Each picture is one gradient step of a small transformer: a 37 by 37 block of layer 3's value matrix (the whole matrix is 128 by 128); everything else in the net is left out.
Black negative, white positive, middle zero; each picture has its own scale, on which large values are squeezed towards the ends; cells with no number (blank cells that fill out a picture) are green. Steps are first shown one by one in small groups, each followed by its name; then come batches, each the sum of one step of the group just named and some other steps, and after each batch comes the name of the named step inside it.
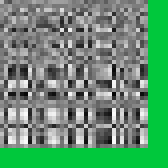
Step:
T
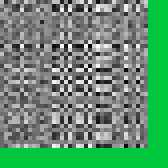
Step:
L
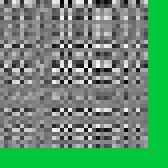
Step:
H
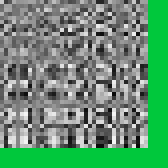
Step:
T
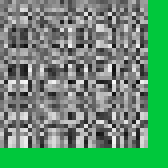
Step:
T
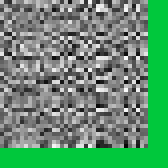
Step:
L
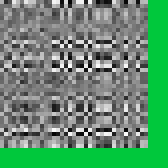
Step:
H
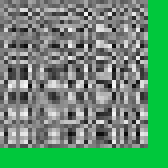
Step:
T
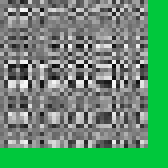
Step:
L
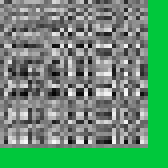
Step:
T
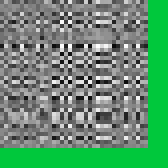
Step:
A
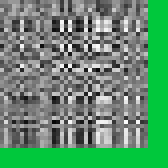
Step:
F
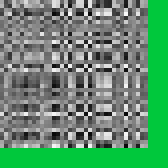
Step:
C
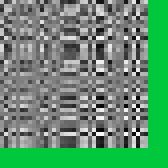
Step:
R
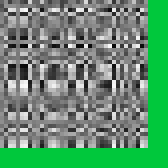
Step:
R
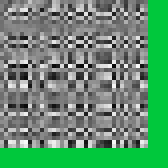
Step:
C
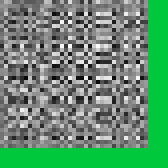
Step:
A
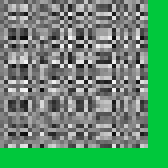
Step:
A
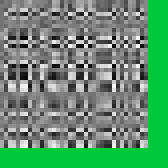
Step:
C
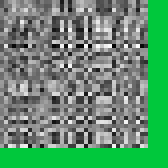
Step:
F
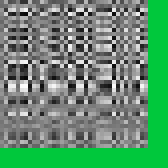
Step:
F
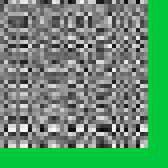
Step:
R
